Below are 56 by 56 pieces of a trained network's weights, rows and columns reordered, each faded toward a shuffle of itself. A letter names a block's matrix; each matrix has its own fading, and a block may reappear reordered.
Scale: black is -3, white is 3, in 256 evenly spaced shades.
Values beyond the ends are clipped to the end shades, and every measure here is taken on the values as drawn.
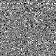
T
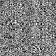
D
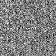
D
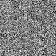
D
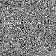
T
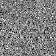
T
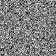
D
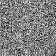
D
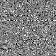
T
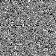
T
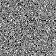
T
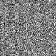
D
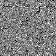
T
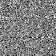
T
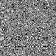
T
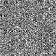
D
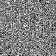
D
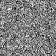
D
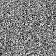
D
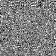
T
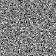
T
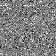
T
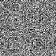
D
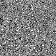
T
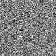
D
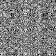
D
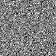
T
